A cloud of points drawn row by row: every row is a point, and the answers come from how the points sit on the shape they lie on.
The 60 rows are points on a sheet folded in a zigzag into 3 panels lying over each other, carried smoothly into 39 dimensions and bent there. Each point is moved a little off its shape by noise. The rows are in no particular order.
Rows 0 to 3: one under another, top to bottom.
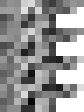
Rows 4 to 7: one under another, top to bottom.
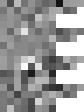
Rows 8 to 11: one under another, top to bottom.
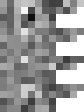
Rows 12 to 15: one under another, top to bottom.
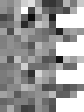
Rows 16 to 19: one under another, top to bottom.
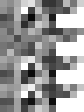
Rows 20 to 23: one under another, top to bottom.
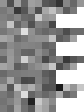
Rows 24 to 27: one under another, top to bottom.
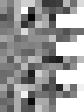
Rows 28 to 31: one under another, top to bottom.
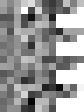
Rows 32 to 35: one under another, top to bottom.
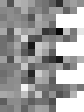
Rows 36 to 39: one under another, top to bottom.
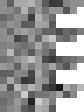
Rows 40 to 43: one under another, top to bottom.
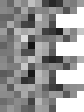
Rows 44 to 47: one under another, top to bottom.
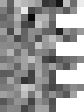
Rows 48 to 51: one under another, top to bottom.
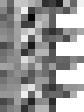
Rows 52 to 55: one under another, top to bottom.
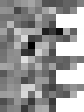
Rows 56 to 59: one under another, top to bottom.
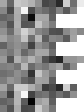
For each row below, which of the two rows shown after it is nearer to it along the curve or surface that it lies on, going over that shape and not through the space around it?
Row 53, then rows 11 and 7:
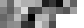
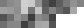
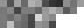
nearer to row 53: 7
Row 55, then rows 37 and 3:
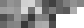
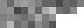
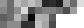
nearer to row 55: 37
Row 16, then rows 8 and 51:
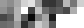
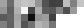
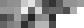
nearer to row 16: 51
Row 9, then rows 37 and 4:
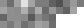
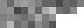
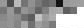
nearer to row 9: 4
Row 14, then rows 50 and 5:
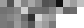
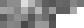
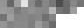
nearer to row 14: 5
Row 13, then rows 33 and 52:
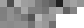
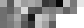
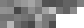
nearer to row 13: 33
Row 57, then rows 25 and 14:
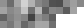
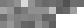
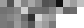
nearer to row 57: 14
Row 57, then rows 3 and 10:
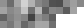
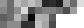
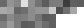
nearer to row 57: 10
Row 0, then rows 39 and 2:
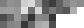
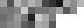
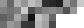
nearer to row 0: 39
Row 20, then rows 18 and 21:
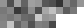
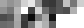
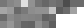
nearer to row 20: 21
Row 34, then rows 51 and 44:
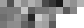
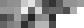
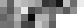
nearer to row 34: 44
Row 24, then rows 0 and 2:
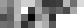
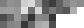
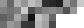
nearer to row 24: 0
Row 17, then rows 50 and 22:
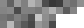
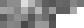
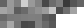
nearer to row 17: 22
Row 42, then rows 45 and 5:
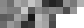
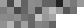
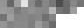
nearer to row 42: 45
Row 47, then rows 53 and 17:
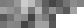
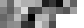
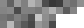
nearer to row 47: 17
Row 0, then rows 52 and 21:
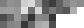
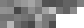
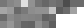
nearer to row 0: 21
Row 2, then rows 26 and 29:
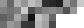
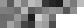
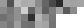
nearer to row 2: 26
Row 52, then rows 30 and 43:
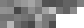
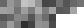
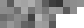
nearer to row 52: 30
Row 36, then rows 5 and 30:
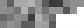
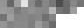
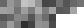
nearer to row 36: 30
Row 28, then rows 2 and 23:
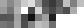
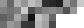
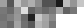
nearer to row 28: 23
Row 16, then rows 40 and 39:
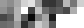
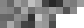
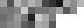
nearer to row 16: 39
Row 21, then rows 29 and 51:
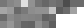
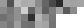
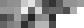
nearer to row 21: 51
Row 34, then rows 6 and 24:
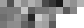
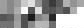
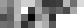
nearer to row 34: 24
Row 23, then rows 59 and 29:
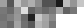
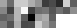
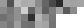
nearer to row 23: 29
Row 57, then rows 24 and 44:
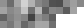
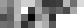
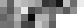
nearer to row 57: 24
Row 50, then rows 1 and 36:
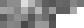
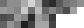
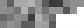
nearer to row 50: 36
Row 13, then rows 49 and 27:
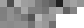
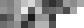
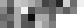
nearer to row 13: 27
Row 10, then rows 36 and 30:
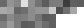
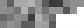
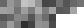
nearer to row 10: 30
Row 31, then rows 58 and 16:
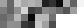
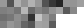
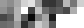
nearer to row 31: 58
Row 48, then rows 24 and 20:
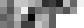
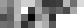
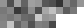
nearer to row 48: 24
